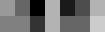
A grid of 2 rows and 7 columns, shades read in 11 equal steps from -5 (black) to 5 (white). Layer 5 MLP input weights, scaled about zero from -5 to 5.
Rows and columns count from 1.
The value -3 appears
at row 2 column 3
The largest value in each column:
1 0 -3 2 -1 -1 3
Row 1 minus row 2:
1 -1 -2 0 -3 -1 -1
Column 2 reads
-1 0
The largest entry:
3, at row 2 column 7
